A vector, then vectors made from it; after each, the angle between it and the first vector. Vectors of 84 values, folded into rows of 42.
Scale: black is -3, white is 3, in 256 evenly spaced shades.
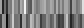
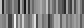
orthogonal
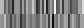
orthogonal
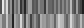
nearly opposite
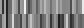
nearly parallel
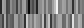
orthogonal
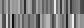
partly opposed
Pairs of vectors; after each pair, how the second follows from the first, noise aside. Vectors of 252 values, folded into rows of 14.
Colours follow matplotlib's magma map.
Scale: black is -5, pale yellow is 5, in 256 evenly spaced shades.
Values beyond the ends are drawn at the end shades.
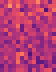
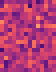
shuffled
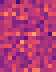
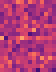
reversed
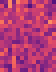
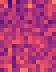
negated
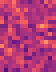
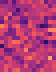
negated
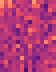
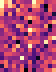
scaled up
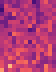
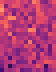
negated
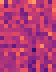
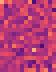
sign-scrambled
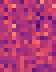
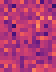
negated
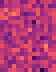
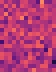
shuffled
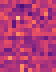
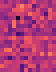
negated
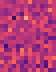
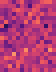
shuffled
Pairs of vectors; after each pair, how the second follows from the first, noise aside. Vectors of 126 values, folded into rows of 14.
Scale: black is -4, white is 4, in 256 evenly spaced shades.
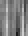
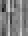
wrapped around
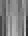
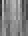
reversed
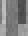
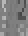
partly zeroed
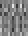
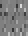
partly zeroed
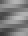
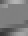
partly zeroed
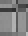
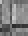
reversed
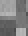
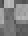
wrapped around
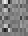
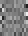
wrapped around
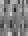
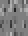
partly zeroed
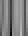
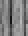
wrapped around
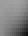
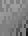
partly zeroed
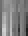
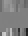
partly zeroed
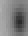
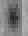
wrapped around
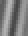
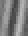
reversed
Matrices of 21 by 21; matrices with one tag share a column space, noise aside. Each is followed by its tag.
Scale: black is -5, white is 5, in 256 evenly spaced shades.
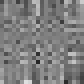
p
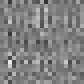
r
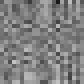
p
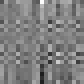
p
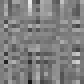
p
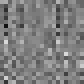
r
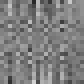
p
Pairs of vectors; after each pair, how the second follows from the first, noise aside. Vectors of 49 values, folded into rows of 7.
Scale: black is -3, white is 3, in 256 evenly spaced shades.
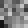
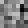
wrapped around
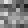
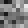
negated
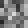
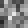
copied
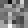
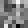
reversed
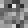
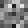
negated
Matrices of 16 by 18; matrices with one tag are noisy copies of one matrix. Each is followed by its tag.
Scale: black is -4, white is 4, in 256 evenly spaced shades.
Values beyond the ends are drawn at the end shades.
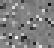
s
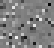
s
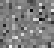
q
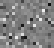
s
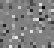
q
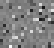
q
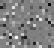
s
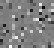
q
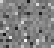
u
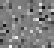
q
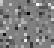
u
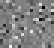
q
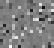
q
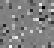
q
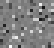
q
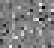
q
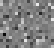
u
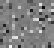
q
